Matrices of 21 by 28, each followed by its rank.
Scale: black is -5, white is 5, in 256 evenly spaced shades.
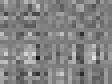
three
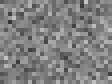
full rank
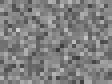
full rank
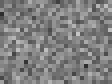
full rank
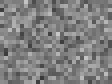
full rank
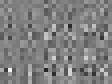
three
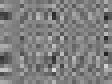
two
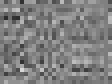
three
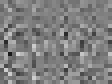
three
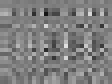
two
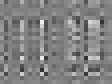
two
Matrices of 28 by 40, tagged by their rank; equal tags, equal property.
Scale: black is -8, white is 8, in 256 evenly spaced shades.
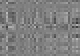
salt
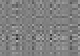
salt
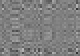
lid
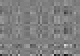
salt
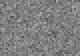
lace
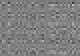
lid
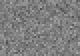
lace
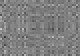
lid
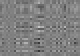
salt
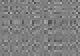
lid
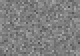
lace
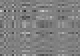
salt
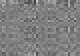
lid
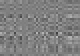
salt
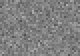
lace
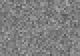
lace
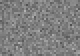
lace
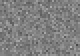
lace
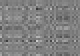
salt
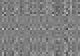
lid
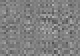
lid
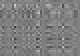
lid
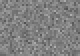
lace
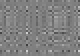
salt
